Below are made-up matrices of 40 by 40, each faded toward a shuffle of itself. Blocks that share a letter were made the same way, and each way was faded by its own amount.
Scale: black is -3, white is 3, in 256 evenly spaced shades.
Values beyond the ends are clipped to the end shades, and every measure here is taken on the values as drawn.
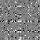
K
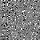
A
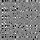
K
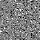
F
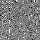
A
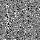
F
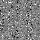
F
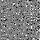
A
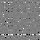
K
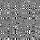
K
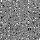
F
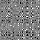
K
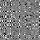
K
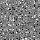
A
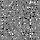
A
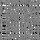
K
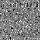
A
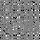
K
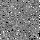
A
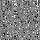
A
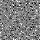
A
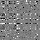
K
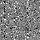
F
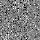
F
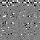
K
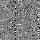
A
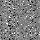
A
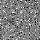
A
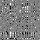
K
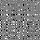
K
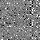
A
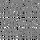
K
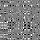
K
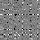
K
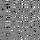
K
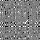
K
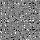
A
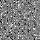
F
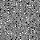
F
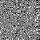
A
